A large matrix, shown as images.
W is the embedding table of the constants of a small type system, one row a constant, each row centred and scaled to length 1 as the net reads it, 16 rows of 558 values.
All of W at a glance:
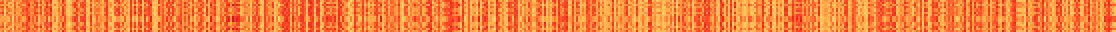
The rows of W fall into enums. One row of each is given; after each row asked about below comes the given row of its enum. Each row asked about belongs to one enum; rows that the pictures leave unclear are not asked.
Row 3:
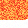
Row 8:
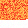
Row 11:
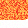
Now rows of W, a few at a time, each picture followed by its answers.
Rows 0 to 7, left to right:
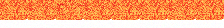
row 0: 11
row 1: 3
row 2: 8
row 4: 11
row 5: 11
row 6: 3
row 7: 11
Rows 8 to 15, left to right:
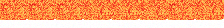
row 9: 8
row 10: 8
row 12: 11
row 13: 3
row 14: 8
